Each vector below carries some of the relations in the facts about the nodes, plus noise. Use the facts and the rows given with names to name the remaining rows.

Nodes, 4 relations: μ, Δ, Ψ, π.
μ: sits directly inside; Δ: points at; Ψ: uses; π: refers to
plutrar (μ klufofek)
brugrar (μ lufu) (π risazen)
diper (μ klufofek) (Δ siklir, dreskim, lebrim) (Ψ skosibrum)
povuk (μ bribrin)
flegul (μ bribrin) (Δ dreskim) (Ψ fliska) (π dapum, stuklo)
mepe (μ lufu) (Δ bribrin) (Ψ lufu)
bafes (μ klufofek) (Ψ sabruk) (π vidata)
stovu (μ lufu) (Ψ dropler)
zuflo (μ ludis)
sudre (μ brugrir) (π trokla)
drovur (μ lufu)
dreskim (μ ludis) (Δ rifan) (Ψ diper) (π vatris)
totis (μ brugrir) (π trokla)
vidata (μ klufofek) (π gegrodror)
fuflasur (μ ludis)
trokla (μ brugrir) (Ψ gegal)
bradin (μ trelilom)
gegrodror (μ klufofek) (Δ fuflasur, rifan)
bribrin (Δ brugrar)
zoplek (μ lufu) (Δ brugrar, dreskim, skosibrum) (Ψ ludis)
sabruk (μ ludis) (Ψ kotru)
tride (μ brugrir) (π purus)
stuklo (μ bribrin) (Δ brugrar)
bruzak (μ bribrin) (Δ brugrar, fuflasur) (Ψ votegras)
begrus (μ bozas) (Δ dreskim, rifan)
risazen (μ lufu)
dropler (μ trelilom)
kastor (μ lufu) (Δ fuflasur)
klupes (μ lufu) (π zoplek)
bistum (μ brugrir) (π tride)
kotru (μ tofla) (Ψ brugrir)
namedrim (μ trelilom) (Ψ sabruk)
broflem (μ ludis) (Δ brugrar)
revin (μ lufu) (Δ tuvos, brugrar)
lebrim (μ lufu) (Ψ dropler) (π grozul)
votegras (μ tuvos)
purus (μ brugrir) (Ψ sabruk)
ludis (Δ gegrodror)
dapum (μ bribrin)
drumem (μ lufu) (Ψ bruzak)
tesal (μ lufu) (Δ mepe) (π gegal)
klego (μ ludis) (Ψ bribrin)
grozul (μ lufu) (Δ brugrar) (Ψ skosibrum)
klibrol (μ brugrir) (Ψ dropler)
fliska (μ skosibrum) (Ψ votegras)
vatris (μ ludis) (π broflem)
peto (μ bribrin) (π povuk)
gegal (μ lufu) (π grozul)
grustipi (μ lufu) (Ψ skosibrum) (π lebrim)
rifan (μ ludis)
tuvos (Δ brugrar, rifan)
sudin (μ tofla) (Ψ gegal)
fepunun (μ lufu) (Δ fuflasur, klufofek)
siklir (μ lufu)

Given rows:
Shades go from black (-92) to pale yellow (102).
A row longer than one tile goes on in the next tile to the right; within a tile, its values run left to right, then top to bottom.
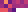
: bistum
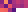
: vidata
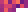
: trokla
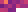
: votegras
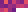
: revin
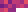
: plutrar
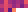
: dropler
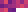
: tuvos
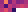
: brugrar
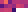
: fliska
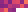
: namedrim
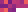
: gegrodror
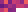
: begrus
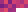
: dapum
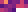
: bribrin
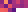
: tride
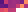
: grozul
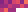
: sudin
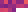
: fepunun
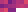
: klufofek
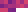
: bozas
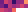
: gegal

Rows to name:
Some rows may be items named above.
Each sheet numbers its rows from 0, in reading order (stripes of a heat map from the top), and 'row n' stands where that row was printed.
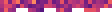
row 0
trokla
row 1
bribrin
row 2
stuklo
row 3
grustipi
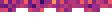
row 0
bruzak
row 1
gegal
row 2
kotru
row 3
siklir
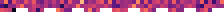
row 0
zoplek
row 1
brugrir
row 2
drumem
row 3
klibrol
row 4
grozul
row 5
bafes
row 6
stuklo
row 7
vatris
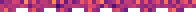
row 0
stovu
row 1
sabruk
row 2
broflem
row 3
trokla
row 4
zuflo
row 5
diper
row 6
purus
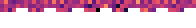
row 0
skosibrum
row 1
diper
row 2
klupes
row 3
mepe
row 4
dreskim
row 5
purus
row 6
klupes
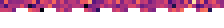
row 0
tesal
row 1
klego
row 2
kotru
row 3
ludis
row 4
siklir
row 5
klufofek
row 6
lebrim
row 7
flegul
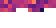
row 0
peto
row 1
lufu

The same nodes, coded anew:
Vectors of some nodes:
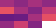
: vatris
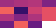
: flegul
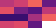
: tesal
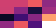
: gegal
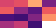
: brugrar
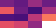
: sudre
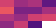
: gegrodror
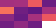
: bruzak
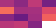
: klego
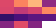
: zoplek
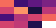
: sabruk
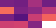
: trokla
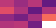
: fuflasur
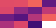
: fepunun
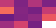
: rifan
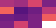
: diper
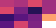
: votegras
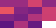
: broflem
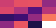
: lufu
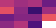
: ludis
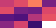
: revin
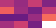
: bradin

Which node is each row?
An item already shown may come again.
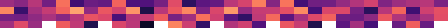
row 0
dreskim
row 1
purus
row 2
brugrir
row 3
bafes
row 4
drumem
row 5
kotru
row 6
bribrin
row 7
flegul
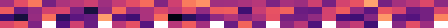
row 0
grustipi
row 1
skosibrum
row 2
stovu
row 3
klupes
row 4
flegul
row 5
tuvos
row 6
brugrar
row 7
fliska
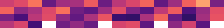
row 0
mepe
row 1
bruzak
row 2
tesal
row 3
grozul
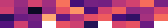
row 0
dropler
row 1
kotru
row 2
lebrim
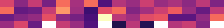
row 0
begrus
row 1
peto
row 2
stuklo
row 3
bistum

